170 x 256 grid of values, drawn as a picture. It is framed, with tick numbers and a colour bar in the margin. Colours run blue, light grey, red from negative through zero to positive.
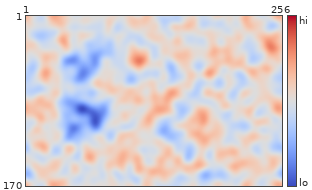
Two dips sink into the field. The ninth with the lowest average is the middle left. No row or column stands out. The texture varies smoothly and slowly. Neither half mirrors the other.
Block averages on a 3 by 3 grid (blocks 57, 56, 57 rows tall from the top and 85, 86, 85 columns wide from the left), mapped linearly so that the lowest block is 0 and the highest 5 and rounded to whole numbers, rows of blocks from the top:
245 / 044 / 344
